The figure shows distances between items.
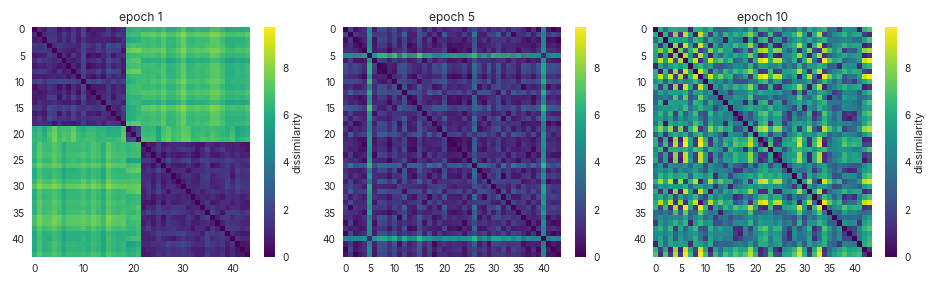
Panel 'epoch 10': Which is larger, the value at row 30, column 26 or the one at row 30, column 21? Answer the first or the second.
the second
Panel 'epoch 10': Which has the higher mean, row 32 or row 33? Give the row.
33
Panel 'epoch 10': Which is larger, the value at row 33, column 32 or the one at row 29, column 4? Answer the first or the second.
the first
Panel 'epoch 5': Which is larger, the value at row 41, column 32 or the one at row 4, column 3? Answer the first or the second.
the first
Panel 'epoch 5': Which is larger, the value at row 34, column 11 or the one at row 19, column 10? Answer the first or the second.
the second
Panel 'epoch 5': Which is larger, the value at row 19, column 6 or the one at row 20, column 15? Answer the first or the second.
the second
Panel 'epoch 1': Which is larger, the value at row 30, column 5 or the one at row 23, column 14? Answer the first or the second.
the first
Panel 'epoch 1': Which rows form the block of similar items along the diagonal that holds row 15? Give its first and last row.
0 to 18
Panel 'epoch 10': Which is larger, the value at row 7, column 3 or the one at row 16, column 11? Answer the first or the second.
the second
